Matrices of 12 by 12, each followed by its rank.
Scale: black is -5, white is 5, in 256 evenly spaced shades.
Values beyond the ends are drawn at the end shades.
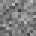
full rank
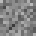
full rank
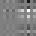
one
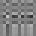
one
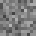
full rank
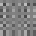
one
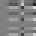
one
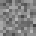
full rank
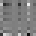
one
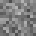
full rank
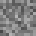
full rank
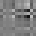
one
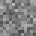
full rank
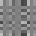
one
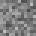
full rank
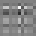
one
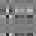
one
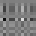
one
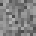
full rank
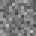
full rank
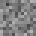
full rank
